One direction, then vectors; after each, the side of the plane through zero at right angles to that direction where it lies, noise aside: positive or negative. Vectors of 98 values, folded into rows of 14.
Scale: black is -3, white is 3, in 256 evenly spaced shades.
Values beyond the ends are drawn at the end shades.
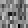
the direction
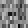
positive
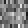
negative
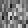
negative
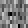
positive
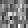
negative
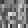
negative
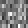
negative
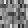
positive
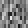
positive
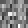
negative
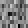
positive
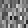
negative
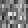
negative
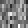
negative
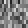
negative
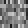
negative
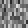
negative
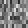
negative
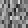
positive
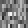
negative
